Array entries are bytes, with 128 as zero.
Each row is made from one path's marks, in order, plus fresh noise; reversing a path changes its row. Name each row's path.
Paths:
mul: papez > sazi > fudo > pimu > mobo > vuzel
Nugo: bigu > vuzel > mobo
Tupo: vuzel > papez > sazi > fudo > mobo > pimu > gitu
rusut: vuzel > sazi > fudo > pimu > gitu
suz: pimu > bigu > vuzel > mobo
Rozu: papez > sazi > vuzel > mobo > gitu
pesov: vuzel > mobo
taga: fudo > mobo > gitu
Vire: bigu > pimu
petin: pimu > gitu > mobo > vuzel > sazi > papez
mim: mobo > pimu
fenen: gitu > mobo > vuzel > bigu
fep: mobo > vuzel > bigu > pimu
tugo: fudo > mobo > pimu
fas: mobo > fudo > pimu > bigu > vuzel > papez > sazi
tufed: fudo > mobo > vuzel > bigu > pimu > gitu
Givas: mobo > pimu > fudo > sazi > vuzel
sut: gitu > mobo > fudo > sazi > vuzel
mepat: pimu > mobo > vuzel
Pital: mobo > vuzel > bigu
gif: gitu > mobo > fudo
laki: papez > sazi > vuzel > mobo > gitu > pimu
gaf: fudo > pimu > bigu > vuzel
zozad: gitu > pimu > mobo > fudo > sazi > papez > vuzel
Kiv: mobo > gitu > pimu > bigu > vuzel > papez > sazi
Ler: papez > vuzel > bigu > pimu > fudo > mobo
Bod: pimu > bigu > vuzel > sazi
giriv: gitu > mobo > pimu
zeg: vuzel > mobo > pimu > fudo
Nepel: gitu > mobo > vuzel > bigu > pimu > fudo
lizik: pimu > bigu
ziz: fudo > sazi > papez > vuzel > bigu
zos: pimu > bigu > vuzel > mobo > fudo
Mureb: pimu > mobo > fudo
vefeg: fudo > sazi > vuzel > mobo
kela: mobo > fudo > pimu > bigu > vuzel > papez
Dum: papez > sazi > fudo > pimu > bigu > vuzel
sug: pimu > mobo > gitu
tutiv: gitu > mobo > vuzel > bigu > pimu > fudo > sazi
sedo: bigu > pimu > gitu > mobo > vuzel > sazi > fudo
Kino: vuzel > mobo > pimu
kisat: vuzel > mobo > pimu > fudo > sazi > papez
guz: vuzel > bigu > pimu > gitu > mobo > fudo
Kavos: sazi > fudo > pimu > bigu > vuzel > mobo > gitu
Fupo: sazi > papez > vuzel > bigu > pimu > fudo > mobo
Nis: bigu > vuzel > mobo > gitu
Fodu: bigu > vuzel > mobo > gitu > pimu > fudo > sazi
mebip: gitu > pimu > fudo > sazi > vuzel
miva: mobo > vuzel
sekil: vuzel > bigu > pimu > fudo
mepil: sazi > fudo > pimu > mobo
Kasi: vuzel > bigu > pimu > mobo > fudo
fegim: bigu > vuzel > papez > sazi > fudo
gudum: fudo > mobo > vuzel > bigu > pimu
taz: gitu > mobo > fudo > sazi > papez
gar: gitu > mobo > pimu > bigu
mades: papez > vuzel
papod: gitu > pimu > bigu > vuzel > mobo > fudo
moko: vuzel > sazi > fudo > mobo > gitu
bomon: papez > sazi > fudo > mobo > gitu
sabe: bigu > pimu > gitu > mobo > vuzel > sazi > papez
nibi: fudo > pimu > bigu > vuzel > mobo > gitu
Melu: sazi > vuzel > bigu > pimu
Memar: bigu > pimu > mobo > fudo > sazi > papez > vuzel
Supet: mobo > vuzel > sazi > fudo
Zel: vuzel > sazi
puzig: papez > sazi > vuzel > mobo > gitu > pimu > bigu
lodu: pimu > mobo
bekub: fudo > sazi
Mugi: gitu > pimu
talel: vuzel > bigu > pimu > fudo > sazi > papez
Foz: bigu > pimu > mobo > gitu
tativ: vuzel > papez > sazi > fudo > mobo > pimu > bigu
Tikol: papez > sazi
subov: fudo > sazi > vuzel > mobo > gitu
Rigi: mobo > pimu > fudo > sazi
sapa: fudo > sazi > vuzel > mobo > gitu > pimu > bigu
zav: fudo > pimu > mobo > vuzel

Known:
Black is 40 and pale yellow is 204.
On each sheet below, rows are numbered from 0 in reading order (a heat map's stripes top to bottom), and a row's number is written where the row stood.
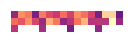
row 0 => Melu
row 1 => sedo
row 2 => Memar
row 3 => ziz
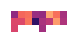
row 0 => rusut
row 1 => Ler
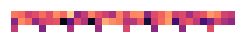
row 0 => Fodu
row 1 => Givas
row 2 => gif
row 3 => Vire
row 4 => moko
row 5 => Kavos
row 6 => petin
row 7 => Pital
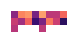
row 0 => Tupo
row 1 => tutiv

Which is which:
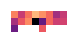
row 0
tugo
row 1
Nis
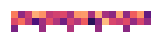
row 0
lodu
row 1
Kiv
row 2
kisat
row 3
Foz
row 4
laki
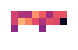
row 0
lizik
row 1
zozad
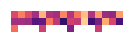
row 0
pesov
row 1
Nepel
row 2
bekub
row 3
papod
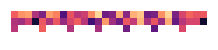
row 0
Supet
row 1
Zel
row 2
mepat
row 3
gar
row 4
Fupo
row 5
mul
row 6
zeg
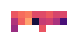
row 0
sapa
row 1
Kino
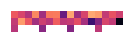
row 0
suz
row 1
puzig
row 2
mim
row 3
sut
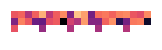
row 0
guz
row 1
taga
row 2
tativ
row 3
gudum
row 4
tufed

